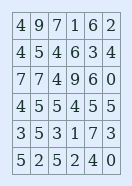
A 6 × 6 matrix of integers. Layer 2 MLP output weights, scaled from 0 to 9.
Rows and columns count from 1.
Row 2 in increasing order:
3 4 4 4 5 6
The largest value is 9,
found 2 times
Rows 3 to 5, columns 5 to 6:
6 0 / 5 5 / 7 3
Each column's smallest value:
3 2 3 1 3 0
